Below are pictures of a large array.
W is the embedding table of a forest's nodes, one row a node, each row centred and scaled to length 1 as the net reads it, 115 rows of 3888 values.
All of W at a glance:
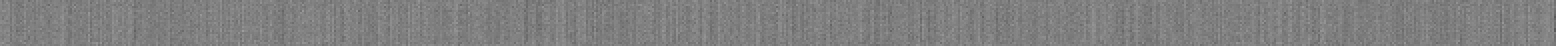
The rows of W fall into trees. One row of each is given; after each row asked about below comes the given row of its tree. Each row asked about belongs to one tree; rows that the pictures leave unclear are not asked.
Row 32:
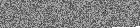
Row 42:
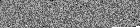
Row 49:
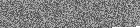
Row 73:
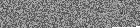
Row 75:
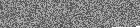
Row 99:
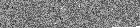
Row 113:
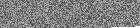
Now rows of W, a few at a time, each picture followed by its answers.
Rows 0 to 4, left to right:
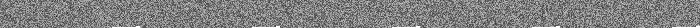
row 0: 32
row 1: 99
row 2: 73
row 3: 99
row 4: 75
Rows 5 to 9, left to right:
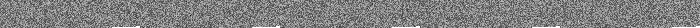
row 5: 32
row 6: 75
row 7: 99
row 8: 73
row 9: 113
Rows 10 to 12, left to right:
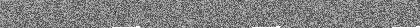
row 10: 49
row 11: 49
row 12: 42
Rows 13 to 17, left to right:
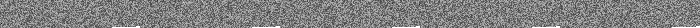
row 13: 42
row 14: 32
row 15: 32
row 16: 73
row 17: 75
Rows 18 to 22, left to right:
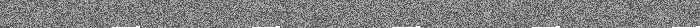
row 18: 75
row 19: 73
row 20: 73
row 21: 49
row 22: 32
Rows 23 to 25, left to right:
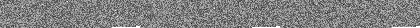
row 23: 75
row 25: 99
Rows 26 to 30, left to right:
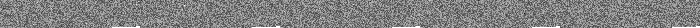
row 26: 49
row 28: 49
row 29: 49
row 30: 73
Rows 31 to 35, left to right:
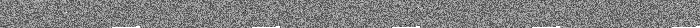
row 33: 73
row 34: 73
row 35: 113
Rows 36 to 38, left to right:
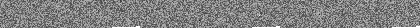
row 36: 32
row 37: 73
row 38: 75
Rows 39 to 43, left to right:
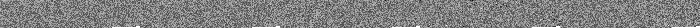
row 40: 49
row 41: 75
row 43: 99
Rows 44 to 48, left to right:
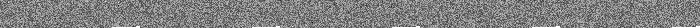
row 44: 75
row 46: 42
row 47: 49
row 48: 75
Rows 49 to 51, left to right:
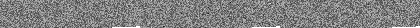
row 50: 113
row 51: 32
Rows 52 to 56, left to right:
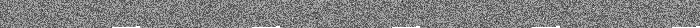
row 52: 73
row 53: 113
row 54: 49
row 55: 75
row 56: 73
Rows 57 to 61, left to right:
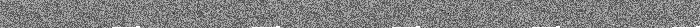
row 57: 49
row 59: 49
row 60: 32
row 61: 113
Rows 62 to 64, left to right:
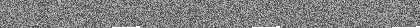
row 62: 73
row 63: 99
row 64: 73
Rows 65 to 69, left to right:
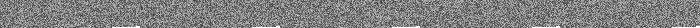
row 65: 73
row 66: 75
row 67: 32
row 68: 49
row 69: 75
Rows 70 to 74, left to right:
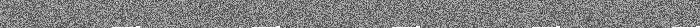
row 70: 99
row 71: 113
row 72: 75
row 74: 42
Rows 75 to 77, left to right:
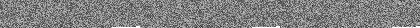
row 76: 49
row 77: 73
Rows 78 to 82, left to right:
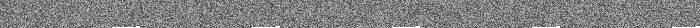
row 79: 75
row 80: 32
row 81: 49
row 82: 73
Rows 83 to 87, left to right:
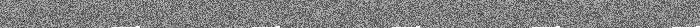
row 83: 113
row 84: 113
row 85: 75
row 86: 49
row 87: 49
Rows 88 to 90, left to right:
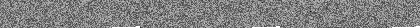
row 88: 32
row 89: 73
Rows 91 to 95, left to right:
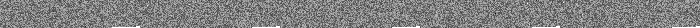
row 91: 99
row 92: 73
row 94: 42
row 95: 73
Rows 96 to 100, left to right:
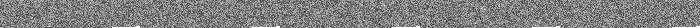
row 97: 49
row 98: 75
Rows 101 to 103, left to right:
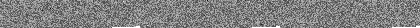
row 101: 49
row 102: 75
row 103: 75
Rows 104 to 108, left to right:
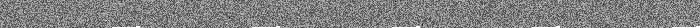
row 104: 73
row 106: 113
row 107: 113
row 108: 113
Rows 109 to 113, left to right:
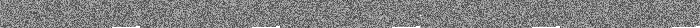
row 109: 49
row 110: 75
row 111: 32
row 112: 49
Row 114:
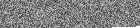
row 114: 75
